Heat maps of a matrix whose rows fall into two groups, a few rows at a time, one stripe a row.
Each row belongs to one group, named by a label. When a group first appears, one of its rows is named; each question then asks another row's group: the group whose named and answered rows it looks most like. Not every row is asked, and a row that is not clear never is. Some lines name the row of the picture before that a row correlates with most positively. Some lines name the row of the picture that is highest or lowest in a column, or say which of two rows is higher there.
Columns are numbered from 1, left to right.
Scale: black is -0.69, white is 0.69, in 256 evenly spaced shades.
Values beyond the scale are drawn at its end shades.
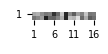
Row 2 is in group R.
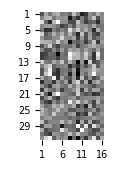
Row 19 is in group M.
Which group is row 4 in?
R
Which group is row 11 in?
M
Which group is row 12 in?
M
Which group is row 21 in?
M
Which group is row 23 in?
M
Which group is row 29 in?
R
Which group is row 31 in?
M
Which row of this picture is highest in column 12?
29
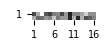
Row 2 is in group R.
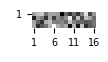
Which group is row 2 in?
R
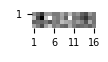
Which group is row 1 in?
M
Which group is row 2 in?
M
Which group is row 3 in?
M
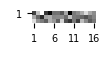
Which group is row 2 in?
M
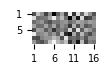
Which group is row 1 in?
R
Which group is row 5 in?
R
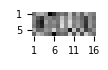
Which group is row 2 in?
M
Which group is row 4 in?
M
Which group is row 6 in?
R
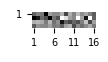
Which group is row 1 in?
R
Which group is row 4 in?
R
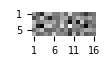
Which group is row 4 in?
M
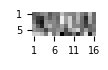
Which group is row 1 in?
M
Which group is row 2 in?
M
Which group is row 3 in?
M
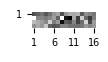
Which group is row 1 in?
R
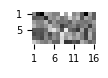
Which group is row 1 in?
M
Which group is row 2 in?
R
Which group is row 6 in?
M
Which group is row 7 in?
M
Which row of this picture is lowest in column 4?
2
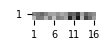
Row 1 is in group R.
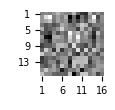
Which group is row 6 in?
M
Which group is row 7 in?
M
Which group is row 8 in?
M
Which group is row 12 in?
R
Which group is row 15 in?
R
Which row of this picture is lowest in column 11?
15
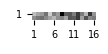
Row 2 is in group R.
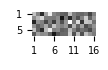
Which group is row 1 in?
M
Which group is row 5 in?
M
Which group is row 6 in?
R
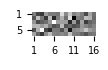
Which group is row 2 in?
R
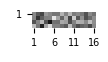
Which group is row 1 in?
M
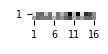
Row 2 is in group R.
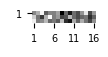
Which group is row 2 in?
M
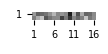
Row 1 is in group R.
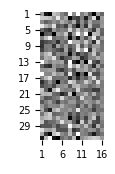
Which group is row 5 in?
M
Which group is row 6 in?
R
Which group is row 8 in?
M
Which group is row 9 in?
R
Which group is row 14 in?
M
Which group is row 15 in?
R
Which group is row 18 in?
M
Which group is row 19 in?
R
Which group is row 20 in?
M
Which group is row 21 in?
R
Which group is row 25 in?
M
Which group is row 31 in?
M
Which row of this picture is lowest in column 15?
2
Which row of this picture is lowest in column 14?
1
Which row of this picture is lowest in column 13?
6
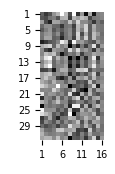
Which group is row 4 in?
R
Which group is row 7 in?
R
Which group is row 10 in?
M
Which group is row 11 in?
R
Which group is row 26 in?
R
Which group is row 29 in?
M
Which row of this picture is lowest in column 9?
26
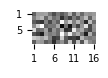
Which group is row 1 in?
R
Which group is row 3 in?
M
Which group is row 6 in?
M
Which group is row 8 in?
R
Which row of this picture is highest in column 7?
4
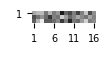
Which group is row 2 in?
M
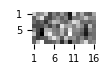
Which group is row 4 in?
M
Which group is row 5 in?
M
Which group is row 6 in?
M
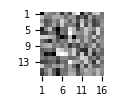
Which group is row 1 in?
R
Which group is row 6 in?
M
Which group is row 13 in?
M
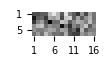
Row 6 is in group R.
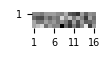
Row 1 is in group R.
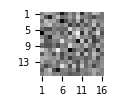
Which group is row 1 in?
R
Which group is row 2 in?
M
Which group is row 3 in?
R
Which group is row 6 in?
R
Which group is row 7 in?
M
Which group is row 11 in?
R
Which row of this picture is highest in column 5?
10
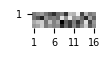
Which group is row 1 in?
R
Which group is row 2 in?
M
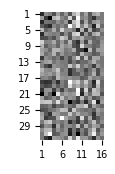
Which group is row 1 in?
R
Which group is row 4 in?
M
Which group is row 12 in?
R
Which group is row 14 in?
M
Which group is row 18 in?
M
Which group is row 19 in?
M
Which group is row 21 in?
R
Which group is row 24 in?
R
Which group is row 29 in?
R
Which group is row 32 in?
M
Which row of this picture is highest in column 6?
27
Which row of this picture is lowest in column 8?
23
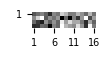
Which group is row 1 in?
M
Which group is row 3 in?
M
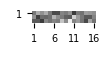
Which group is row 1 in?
R
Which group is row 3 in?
M
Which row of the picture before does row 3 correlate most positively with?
3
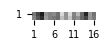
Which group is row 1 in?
M
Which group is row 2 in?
M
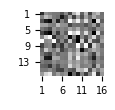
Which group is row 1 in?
R
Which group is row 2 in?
R
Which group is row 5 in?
M
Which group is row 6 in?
M
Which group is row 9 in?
R
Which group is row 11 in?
M
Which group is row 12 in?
M
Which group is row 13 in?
M
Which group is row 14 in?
M
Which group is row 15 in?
R
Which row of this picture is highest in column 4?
8
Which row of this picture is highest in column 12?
9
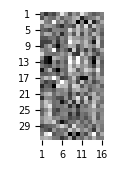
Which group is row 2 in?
R
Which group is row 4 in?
R
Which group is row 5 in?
M
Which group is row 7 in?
M
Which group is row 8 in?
M
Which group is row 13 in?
M
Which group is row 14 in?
M
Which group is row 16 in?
M
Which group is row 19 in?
R
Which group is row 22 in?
R
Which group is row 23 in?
R
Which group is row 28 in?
R
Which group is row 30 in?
M
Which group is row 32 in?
R
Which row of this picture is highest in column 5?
19
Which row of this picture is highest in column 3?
31
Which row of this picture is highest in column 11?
1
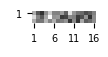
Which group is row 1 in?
M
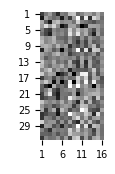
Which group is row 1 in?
M
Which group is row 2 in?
R
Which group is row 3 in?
M
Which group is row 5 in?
M
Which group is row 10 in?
R
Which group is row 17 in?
R
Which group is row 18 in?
R
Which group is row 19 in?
M
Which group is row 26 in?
M
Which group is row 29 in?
R
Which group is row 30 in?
M
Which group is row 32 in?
R
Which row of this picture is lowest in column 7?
4
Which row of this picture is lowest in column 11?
4
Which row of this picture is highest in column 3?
21
